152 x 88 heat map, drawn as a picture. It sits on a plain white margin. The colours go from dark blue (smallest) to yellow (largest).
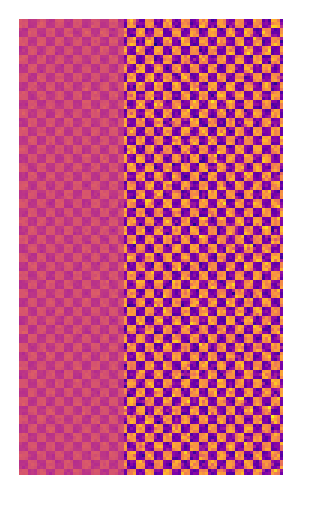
Seam: vertical, 40% of the way across, the left part calmer. Average level on the scale: 50%. Grain: checkered. Slope: none.
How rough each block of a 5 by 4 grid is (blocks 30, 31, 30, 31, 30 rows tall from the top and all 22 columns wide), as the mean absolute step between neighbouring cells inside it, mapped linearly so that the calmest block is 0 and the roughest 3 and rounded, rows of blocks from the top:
0 1 3 3 | 0 1 3 3 | 0 1 3 3 | 0 1 3 3 | 0 1 3 3
